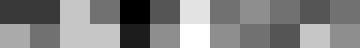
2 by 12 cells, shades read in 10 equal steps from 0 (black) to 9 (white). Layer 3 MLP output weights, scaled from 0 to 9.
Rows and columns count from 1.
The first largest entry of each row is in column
7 7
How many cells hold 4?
6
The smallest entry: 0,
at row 1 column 5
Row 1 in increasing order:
0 2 2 3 3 4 4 4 4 5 7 8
